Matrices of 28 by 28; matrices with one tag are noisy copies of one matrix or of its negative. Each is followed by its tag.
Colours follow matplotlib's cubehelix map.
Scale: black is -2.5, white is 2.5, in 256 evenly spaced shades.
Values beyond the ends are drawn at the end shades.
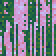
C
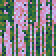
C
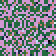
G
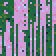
C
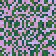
G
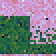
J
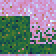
J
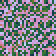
G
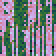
C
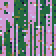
C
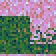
J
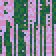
C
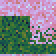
J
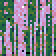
C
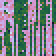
C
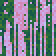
C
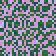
G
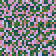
G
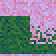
J
